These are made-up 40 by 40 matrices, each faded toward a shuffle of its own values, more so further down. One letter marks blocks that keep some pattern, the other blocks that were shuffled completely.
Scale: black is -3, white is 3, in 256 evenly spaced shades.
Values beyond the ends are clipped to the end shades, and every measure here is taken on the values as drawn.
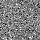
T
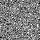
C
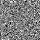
C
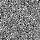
T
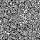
C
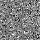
C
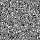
T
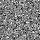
T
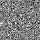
C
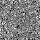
C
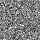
T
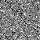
T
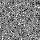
C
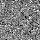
C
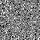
C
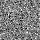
T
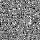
C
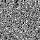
C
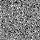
T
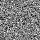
T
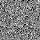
C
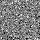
C
